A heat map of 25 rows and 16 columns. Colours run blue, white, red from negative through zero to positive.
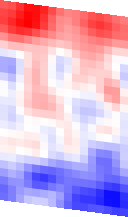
No lone cell stands out from its neighbours. The field is mottled with small blotches. The field climbs toward the top. The values follow a bell shape.
